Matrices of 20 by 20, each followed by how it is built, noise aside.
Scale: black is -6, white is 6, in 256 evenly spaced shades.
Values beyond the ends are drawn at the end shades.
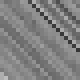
Toeplitz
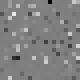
sparse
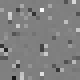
sparse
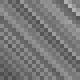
Toeplitz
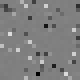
sparse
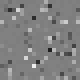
sparse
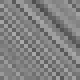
Toeplitz
